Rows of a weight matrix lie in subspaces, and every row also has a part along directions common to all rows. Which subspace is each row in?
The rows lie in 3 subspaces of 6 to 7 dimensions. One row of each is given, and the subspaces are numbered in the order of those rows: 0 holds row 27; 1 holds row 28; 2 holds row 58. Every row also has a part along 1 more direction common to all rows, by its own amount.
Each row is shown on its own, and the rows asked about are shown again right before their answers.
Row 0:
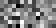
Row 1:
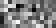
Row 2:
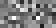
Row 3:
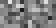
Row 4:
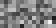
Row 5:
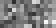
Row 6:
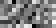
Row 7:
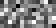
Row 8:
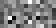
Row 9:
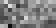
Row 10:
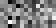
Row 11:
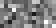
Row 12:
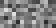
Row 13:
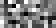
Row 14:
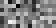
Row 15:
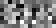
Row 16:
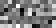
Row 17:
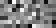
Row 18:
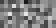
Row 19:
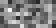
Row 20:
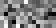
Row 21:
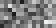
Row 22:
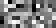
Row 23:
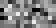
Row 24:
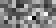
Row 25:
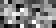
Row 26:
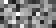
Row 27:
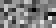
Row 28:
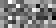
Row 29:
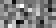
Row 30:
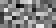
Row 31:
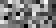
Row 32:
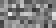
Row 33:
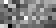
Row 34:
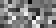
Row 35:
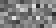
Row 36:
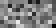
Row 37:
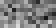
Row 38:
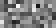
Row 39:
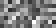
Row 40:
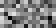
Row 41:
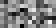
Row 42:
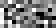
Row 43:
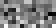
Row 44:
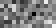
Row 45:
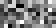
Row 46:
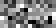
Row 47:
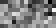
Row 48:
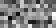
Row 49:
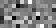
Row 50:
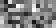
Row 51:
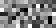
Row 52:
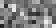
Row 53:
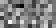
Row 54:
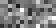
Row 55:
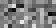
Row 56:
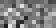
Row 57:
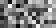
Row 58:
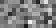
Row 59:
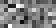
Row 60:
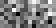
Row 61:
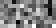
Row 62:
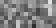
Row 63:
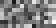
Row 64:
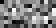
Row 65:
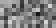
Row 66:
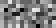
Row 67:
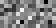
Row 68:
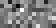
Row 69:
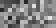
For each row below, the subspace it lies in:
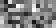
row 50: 1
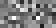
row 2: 1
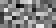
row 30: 1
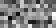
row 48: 1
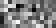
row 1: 1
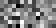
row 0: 1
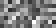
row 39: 1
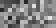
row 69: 1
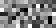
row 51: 1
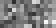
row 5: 2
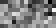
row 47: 0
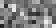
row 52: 2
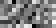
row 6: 2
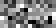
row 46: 1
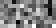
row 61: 0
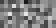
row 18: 1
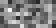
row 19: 0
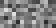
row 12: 2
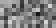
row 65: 1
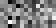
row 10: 1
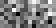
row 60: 0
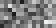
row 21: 2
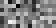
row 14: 1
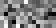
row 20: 0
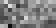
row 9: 0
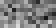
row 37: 0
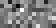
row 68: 2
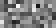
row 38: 1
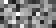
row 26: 0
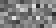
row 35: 1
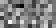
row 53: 1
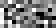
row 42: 1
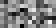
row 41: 2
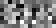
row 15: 2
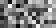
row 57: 0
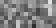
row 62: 0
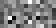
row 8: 1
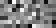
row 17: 2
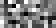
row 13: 1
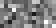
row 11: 2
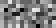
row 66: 1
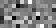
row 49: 1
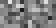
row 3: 2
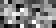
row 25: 0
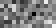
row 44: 2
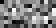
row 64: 0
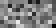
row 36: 0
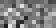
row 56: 0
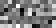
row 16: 2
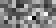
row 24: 0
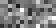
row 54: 2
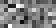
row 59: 0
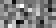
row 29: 0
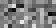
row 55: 0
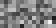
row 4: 2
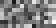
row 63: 2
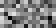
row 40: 1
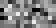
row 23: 0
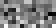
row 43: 0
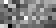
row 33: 0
